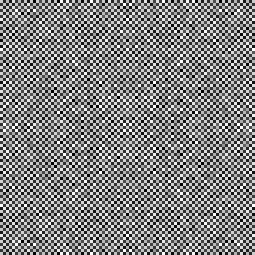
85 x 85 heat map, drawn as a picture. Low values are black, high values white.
Grain: checkered. Slope: none. Histogram: two levels. Odd rows or columns: none. Mirror symmetry: left to right and top to bottom.
